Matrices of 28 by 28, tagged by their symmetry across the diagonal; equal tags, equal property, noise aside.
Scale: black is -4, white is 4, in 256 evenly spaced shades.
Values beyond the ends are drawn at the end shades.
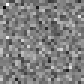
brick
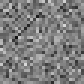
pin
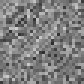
pin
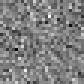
brick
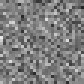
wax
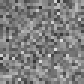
pin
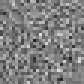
brick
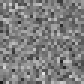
wax
